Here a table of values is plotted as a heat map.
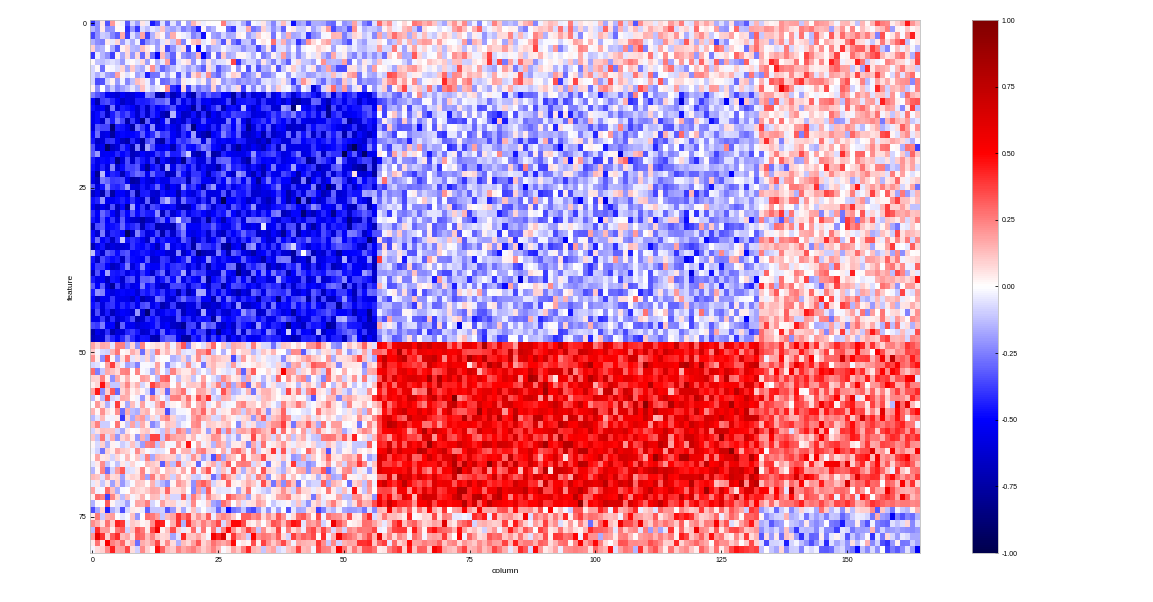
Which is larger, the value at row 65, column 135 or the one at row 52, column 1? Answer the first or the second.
the first
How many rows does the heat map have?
81
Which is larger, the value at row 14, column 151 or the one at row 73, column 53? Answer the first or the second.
the second
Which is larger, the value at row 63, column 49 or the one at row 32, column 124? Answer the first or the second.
the first
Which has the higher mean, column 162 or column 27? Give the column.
162
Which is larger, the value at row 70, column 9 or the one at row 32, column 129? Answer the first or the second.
the first
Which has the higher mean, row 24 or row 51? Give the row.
51
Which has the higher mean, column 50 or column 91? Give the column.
91
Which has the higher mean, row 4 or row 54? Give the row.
54
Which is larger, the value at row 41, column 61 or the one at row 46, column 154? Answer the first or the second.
the second
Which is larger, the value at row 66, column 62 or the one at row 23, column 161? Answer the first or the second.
the first
